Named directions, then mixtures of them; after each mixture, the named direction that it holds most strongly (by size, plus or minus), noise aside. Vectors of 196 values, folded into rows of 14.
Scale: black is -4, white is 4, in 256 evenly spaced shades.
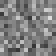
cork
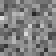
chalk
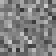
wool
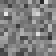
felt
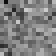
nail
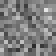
cork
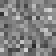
cork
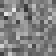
nail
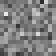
felt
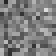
cork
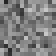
nail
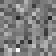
cork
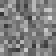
cork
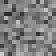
nail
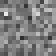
felt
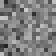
chalk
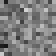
nail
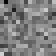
nail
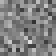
wool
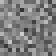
wool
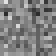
felt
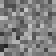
chalk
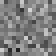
wool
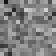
nail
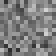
cork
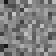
chalk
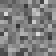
felt
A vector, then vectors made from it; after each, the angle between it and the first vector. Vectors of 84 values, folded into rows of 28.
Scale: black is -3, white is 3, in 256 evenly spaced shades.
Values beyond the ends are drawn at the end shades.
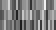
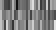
partly opposed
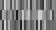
partly aligned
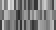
partly aligned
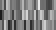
partly aligned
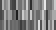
nearly parallel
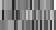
partly aligned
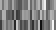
partly aligned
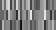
partly aligned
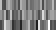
partly aligned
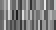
nearly parallel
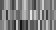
partly aligned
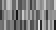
nearly parallel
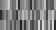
nearly parallel
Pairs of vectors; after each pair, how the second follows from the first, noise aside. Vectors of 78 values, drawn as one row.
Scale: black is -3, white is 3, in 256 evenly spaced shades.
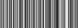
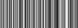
copied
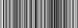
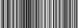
wrapped around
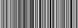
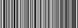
wrapped around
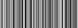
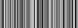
wrapped around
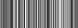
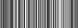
copied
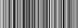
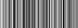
copied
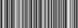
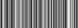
copied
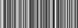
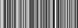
copied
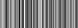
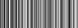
wrapped around
